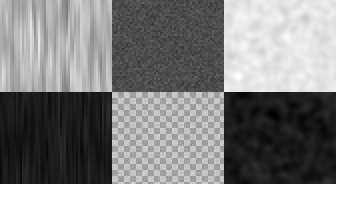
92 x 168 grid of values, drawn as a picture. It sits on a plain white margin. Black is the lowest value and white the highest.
It is made of 2 by 3 panels. Panel 1,1: high, streaked downward. Panel 1,2: low, fine-grained, faint in contrast. Panel 1,3: very high, blotchy, faint in contrast. Panel 2,1: very low, streaked downward, faint in contrast. Panel 2,2: high, checkered. Panel 2,3: very low, blotchy, faint in contrast.
